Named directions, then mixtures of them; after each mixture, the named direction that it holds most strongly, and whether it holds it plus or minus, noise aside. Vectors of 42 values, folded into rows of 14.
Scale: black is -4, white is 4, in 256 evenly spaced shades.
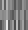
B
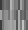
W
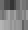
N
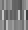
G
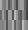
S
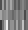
B, plus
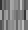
W, plus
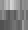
N, minus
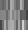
W, plus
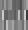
G, plus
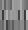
G, minus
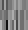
B, minus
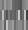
G, plus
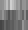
N, minus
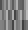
S, minus
